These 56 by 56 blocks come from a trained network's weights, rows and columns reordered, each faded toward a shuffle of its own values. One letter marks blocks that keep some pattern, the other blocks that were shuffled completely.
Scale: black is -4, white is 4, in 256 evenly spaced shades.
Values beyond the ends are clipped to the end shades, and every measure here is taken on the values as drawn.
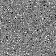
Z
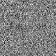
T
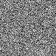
Z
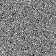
Z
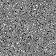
Z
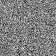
Z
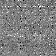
T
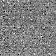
T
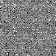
T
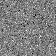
Z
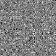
T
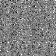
T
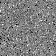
Z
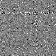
T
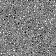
Z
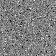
Z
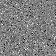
Z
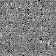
T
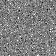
Z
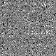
T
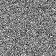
Z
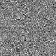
T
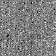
T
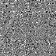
T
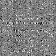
T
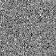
T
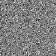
T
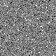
Z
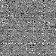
T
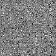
T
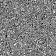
Z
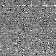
T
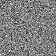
Z
